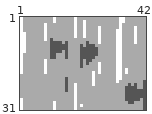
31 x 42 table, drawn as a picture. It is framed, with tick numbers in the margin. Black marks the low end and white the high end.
The bottom left is the calmest part. Three dips sink into the field. The bottom right is the ninth with the lowest average. Streaks run downward. Overall the values sit about 70% of the way up the scale.
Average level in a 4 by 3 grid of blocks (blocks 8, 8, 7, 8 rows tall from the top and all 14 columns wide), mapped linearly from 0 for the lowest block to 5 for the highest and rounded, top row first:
5 5 5 / 3 0 5 / 4 4 4 / 4 4 0
